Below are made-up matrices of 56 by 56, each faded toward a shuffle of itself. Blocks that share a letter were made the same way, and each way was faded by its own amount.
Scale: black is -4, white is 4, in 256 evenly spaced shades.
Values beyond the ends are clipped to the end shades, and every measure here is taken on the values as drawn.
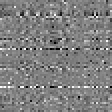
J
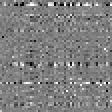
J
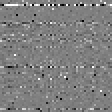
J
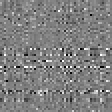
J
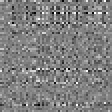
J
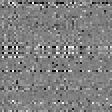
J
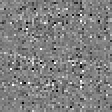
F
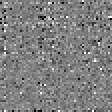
F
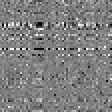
J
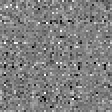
F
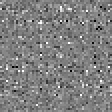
F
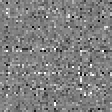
F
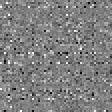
F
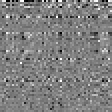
J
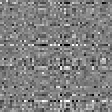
J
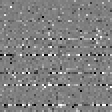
J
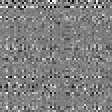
J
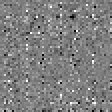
F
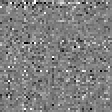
F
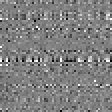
J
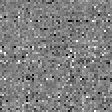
F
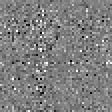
F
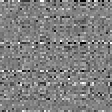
J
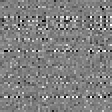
J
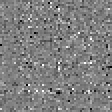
F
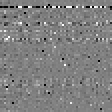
J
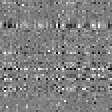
J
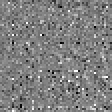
F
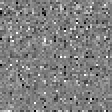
F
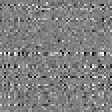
J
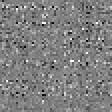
F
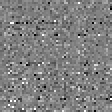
F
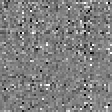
F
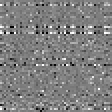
J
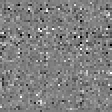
F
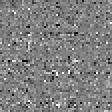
F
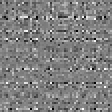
J
